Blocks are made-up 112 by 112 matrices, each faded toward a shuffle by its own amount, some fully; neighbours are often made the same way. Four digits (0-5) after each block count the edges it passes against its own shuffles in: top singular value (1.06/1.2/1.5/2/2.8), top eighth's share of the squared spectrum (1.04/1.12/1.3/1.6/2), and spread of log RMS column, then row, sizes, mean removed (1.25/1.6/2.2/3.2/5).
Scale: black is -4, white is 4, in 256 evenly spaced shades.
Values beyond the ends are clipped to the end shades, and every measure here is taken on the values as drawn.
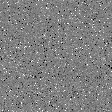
0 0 0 0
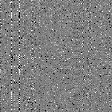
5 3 3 1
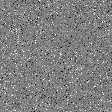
2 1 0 0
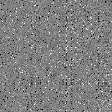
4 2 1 1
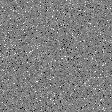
1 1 0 0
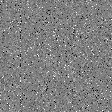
3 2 1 0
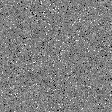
2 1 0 0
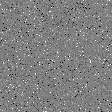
0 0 0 0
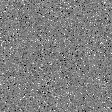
2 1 0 0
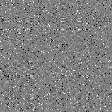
4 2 0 1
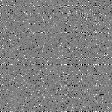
5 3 2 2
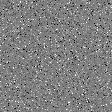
0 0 0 0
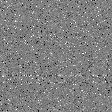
3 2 0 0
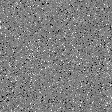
2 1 0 0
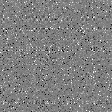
4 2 1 1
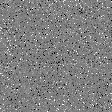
2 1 0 0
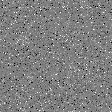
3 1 0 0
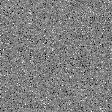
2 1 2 0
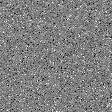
0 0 0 0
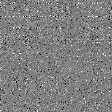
2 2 2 2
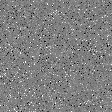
2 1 0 0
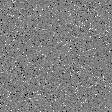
2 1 0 0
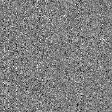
1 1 3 0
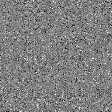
3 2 1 1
